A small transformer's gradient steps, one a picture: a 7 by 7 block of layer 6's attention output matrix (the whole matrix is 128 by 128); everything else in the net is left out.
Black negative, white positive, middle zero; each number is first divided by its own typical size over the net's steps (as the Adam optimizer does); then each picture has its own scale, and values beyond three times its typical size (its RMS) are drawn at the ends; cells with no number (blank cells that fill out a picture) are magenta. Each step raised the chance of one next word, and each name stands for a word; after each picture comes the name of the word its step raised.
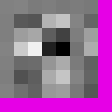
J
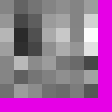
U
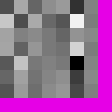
U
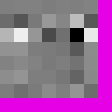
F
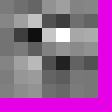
F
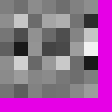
J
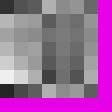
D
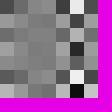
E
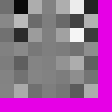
E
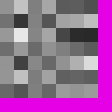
F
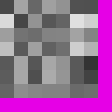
U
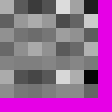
E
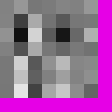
U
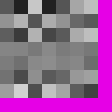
E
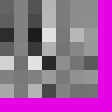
U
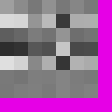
J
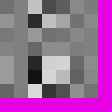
D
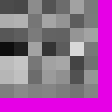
J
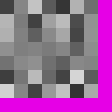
E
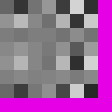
D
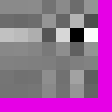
F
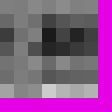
U
